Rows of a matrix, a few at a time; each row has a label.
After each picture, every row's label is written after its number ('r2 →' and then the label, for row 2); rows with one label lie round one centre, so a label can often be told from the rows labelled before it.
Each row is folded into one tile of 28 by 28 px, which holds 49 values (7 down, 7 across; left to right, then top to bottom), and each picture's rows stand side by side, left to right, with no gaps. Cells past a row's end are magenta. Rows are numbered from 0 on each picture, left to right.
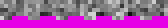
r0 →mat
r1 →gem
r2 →mat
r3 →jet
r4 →jet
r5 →mat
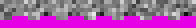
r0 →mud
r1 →jet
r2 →gem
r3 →jet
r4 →gem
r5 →mat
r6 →jet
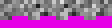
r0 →mud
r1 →jet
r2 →jet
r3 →gem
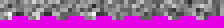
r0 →jet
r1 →jet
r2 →mud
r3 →jet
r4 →mud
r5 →mud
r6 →mat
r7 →mat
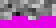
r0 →jet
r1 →mat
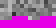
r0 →gem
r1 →mat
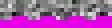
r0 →gem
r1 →jet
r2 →mat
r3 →jet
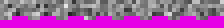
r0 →jet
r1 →jet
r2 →gem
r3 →mat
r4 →mud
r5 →gem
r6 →mud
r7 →mud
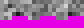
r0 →jet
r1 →mud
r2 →gem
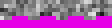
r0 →mat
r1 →gem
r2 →mud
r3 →jet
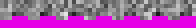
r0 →gem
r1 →gem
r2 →jet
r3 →mat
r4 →gem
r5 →jet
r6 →gem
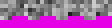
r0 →mat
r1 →mat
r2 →gem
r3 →gem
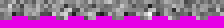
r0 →gem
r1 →gem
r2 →jet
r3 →jet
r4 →gem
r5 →jet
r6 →mat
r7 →mud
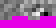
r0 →mud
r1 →jet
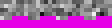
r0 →mat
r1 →gem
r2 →mat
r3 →jet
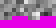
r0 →mud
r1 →jet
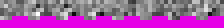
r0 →mat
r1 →jet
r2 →jet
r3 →jet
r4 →mat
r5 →gem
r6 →mud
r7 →gem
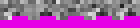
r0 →jet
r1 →gem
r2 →mud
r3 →jet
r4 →jet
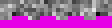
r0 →gem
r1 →mat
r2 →mat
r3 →gem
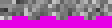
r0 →mat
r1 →mud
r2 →mud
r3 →mud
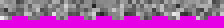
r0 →mat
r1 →mud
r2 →gem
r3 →jet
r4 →gem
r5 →mud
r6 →jet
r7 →mat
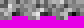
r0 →gem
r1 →jet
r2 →jet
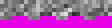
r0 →mud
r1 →gem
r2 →jet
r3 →mud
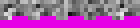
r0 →jet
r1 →jet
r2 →gem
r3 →mud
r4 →jet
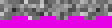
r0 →mud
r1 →mat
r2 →mud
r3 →mud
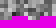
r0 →gem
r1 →mat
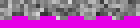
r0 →gem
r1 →jet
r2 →mat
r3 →gem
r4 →mat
